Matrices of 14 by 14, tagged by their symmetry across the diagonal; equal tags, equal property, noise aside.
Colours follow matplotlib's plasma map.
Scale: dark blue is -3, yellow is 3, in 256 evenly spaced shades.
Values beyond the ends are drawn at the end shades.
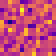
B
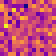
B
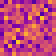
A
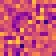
A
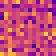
B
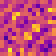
A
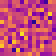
B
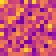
A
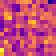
B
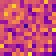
A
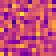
B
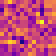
B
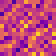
A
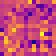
B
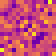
A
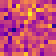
B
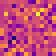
B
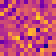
A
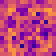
A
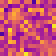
A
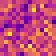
A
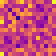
A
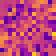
A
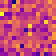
B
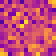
A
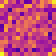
A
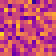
B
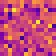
B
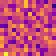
B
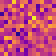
B
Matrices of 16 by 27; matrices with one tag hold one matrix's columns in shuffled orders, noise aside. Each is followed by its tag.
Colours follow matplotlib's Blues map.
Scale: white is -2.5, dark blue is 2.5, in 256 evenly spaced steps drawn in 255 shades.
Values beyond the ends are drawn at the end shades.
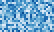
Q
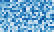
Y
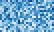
Y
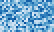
Y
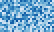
Y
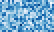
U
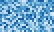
Y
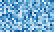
Q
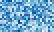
Y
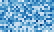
Y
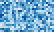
Q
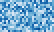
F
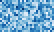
U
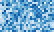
Q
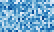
U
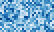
Q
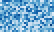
Y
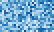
Q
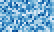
F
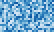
Q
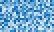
Y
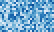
Q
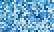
Q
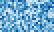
U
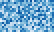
Y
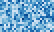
Q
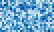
U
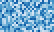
F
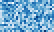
Q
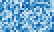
U
